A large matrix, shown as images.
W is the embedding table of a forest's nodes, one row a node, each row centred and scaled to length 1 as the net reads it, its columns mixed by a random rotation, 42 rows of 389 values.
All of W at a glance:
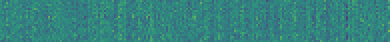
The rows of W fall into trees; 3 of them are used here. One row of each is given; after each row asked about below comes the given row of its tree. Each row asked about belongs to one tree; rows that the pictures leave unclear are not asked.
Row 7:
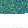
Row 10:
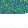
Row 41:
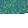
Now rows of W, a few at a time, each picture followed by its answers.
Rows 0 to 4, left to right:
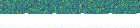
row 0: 41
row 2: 41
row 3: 7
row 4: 41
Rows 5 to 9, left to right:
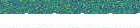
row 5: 10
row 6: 10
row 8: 41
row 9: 41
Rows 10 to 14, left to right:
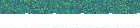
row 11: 7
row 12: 41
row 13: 10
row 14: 7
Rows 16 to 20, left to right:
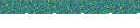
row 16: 10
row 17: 10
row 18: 10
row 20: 10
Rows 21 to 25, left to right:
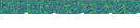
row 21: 7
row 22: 41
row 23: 7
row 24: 10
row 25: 10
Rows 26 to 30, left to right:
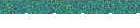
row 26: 10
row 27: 41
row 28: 7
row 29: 41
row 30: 41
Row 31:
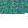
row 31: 7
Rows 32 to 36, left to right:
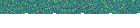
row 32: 7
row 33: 10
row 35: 10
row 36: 10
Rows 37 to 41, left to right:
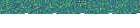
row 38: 10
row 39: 41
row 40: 7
